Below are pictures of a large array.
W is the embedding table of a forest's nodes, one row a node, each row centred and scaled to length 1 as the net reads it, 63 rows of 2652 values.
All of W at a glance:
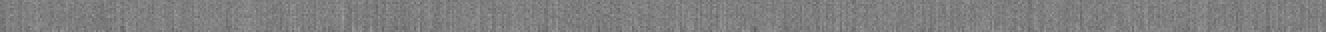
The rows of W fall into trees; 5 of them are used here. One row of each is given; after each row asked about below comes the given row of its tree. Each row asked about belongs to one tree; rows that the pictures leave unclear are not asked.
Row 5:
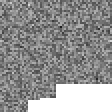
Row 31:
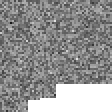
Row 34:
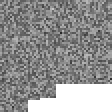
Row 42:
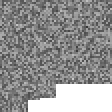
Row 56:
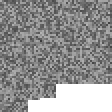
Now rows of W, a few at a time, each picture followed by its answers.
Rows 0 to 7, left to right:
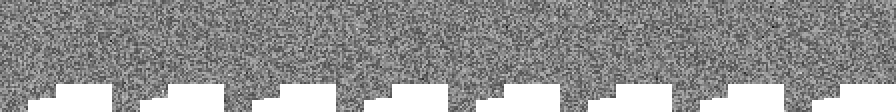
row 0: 31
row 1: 56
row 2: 42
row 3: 5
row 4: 56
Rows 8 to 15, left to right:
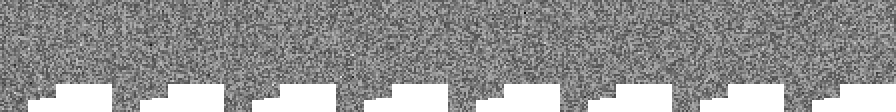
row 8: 34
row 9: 5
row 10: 42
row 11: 42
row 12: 31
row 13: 5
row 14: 31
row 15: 42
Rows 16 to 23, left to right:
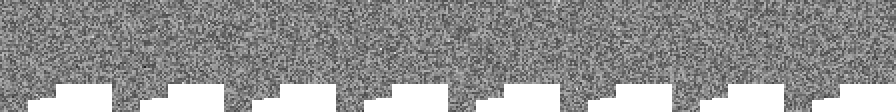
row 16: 42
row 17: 5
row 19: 42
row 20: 56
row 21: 42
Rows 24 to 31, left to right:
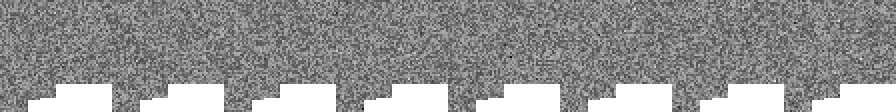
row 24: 42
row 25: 56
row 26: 5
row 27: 42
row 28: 34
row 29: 31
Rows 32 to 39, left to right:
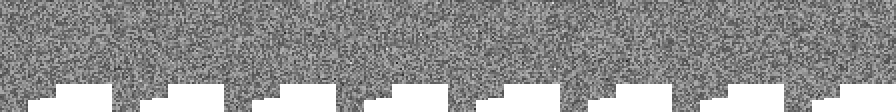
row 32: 42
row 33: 5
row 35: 34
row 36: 42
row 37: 56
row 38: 42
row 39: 56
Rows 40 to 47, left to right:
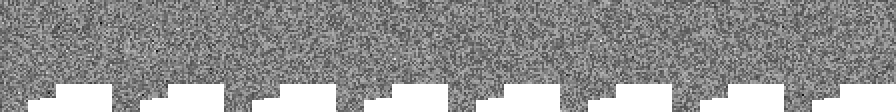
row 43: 56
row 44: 56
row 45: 31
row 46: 56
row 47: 42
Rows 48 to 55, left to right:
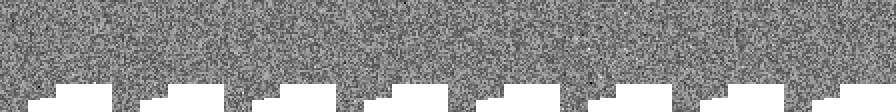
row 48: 42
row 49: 56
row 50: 31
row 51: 5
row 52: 56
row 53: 34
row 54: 56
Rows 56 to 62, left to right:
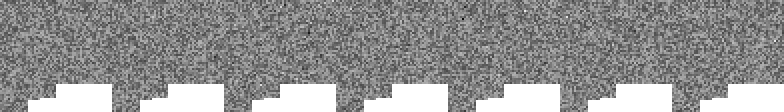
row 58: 5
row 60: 5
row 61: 56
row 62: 56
